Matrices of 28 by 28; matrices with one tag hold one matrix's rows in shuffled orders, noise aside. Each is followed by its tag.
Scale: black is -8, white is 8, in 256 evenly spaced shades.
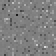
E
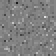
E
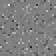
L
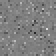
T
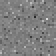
T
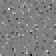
L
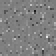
T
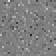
L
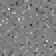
L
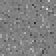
T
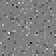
L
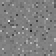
L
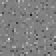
L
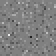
L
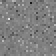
L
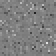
T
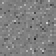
T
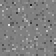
L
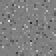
L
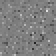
T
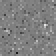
E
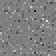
T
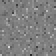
L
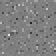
L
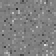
E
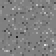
E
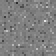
E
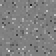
L
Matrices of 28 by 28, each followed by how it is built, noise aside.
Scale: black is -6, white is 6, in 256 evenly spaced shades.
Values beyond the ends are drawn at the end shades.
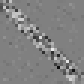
banded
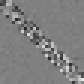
banded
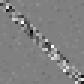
banded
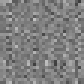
low rank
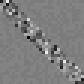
banded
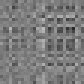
low rank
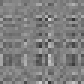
low rank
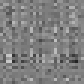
low rank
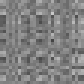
low rank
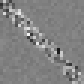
banded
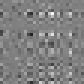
low rank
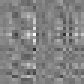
low rank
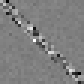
banded
